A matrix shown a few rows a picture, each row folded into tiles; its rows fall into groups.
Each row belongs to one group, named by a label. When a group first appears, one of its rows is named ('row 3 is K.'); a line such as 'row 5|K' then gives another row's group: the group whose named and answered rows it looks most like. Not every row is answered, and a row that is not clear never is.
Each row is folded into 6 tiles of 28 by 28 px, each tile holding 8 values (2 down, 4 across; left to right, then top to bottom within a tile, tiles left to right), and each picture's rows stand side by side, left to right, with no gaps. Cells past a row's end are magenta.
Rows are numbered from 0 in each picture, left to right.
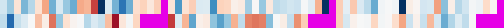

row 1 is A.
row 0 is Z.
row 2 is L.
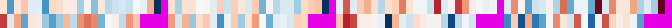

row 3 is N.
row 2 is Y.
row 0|A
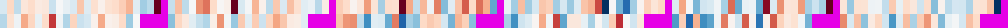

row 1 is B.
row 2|Y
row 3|Z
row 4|N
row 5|A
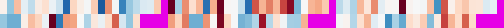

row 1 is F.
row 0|Z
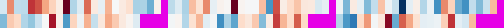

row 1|B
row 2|Z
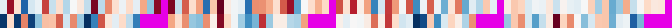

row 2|F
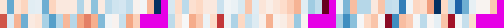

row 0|A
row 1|N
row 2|Z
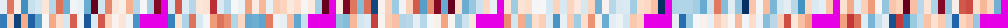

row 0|N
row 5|Y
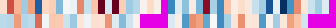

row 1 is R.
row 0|F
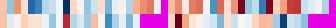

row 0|L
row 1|Y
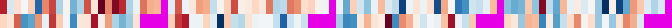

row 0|F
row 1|Y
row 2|Z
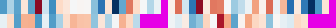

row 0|R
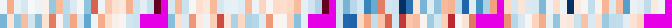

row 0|N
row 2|Z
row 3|L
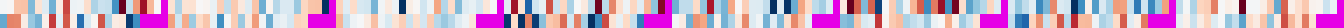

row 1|A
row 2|L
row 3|N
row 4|R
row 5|F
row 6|Z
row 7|B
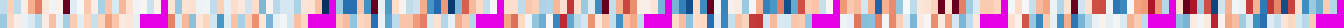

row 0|B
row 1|A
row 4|R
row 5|F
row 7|F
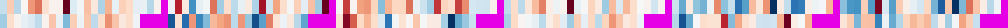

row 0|B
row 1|N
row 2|Y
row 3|B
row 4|Z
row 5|R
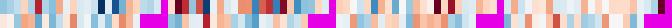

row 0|R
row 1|F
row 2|F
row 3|N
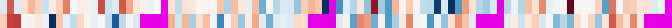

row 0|Y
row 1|A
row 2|R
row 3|B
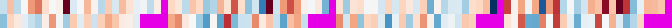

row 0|B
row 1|Y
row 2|A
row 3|F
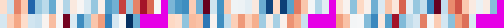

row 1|R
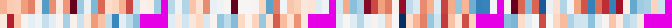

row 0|Y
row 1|B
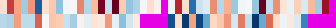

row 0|F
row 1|N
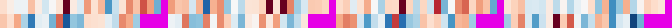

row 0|Y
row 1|F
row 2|Y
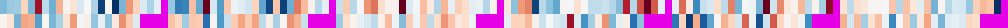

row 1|R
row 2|B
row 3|L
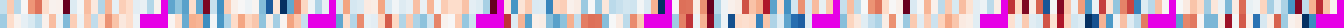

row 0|B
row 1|R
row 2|N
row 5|B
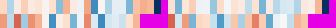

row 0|A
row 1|A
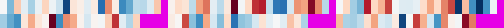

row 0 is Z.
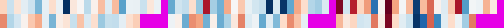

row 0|L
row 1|R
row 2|F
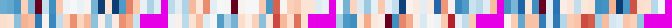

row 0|R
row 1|B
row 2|Z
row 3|R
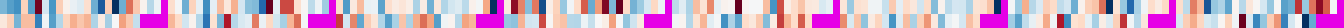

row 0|R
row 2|A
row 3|F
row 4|B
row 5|A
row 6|Z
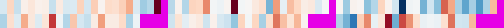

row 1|B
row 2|Z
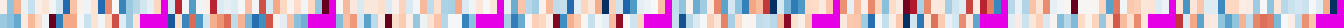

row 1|N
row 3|Z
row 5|Y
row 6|B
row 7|A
